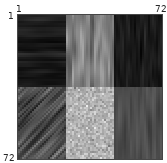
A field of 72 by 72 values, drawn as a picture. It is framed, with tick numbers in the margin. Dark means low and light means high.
The table splits into 2 rows of 3 panels. Panel 1,1: very low, streaked across, faint in contrast. Panel 1,2: middling, streaked downward. Panel 1,3: very low, streaked downward, faint in contrast. Panel 2,1: low, slanting up to the right. Panel 2,2: high, fine-grained. Panel 2,3: low, streaked downward, faint in contrast.
